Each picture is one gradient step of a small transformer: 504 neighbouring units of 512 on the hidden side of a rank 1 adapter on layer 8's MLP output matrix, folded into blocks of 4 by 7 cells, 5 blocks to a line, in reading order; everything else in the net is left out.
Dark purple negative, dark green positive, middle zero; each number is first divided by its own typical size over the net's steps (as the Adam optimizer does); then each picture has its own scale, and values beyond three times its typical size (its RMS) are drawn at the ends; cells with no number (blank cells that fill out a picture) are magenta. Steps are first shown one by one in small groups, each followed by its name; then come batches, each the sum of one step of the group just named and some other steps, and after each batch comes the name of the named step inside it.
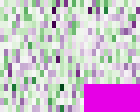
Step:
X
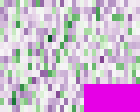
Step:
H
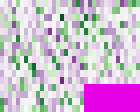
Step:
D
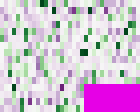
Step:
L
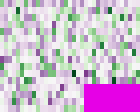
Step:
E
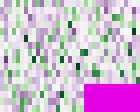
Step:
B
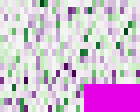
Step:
L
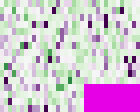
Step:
D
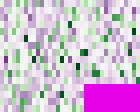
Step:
B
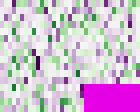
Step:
D
